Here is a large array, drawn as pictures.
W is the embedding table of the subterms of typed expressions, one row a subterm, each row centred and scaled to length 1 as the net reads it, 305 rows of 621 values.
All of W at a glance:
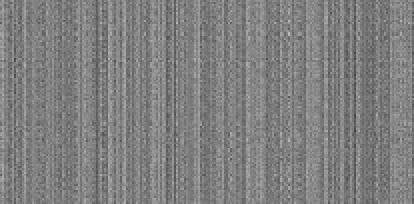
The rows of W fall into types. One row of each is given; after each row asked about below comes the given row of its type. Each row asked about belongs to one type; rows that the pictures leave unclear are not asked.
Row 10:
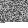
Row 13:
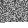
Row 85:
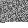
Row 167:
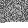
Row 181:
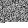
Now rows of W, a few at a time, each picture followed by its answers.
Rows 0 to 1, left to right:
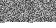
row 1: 13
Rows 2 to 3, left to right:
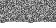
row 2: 167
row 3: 85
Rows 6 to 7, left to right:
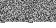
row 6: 167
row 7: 167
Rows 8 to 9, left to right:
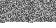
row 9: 13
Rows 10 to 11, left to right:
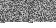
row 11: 167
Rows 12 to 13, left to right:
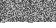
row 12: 13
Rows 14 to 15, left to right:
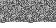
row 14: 85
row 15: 85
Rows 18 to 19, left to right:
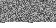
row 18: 85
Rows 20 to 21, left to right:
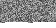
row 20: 85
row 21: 10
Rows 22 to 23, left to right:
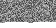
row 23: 167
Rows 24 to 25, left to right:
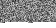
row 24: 181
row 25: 10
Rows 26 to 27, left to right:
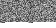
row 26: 85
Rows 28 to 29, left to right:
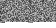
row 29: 13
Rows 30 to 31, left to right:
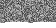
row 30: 167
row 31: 85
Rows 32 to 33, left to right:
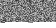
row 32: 85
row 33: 13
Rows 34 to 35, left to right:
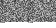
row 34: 13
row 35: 13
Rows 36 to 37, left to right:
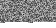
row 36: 10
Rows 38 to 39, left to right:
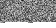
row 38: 167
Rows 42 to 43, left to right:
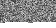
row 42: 10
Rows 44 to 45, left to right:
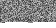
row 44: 85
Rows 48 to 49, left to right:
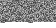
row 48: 10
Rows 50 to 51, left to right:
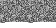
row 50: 85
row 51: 85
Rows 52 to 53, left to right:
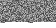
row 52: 10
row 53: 85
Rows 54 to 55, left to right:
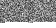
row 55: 13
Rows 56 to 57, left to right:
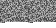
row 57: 85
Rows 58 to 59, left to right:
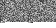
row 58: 13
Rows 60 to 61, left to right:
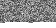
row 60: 10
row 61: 10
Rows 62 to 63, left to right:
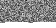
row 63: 85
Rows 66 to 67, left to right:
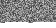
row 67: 167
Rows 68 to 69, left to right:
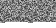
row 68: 181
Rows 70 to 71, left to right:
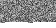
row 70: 85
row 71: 85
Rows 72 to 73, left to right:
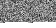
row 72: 10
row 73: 181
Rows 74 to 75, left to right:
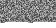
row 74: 167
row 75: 181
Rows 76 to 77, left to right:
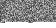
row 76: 167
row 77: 167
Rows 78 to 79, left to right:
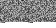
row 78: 85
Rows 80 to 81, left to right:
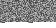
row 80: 85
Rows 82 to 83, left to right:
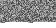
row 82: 85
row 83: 181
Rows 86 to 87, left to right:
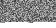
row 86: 13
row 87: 181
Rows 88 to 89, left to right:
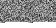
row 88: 181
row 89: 181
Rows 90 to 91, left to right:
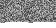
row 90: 167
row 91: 167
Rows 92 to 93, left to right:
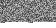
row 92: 167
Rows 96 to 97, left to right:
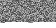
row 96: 10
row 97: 13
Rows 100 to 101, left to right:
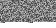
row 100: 10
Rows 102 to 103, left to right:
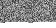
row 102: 181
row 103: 167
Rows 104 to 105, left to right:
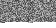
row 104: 85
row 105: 13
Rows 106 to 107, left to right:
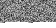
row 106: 181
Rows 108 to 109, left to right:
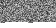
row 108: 167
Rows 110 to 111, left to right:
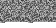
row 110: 181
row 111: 181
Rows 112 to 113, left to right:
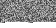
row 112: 181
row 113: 85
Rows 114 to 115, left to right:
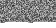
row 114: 167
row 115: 181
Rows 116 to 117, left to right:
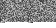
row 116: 13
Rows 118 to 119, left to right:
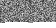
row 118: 85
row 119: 13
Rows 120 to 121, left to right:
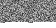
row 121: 167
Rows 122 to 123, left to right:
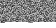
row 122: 167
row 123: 13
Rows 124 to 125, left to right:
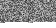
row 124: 10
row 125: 13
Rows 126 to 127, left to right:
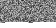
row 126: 85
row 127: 167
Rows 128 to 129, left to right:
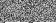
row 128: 181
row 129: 167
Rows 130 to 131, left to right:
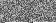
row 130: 85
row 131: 181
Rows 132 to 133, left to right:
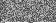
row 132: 13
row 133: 85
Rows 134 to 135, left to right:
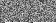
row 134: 85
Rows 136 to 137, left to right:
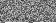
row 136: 167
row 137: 10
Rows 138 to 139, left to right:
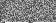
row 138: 167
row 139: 167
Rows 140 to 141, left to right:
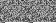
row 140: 85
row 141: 85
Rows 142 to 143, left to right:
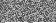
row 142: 13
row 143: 13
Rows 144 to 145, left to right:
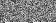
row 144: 10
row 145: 85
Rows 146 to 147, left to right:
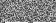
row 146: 181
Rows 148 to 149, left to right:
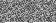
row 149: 13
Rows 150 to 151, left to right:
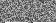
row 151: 10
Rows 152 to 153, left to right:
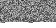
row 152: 85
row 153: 10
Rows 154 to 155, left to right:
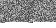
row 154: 85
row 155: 167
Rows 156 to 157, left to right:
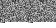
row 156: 181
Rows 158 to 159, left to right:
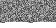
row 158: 85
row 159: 85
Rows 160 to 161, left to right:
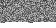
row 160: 167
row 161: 85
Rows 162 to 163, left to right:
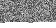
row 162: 10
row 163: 167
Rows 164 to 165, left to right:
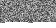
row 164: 85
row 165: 10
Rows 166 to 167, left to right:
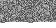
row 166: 85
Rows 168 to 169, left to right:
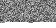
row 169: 10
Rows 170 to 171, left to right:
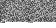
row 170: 167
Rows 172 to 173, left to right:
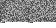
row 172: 167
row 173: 85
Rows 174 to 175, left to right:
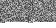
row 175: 13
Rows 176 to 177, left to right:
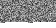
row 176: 181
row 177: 85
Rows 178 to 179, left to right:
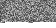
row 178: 167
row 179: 10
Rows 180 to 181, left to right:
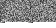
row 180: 167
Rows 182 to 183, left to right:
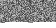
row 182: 85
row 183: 13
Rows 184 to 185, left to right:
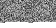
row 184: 181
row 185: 167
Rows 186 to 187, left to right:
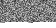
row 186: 13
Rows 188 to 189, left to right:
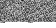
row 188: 167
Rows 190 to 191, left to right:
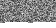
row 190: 10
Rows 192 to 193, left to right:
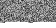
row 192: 181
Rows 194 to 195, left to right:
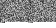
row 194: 181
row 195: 13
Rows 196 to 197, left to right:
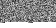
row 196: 181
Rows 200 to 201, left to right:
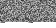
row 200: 167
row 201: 10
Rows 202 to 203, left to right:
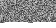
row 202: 85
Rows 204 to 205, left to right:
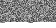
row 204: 13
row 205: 85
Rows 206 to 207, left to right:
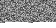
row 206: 181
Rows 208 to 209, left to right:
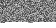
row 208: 167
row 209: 13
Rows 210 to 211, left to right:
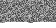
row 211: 85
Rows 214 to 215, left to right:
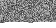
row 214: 85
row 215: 167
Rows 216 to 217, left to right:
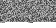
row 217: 85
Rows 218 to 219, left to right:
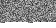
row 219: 85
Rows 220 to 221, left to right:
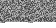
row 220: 181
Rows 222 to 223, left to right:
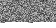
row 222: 10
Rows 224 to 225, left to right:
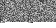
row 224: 13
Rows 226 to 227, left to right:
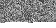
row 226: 167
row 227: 10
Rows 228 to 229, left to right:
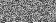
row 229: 10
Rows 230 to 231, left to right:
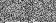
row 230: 181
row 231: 13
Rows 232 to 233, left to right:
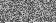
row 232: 10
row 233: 13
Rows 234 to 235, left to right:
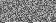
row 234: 85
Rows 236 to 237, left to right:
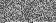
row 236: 167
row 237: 181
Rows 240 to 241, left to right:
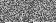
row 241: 167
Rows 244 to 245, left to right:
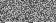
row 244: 167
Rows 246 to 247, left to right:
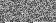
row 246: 10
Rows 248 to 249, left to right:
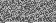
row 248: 181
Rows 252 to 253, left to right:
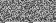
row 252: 181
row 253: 167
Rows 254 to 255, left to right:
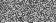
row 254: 13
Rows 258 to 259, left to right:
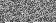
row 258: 10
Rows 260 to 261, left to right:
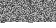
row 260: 167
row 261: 13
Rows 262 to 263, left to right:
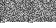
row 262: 13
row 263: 13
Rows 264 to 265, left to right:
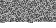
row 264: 13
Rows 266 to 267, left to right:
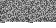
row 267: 85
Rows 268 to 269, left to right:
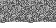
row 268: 85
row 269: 85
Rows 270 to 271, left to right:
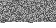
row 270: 10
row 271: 85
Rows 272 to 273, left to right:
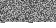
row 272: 167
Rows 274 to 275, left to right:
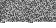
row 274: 167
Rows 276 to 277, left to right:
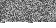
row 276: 167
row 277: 10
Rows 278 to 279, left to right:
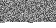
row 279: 85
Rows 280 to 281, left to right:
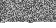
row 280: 13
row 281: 167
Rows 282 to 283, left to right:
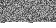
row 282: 167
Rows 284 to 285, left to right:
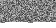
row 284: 85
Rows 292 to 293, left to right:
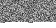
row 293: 167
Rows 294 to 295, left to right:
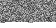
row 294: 10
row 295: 13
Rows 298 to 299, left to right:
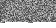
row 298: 167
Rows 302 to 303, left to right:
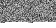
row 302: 167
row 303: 181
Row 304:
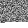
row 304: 167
